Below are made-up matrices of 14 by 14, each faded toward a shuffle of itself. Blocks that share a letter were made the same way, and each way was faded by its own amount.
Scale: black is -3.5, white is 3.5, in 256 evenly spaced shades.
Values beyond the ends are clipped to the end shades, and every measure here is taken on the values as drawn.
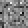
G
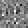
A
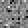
G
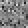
G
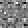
A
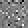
A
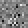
A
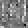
A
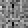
A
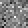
G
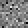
G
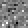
G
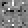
A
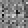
A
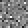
G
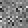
A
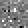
G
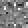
A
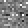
G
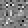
A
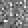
G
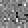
G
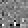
A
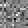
A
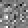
A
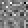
A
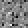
A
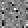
A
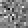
A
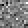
G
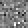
G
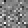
A
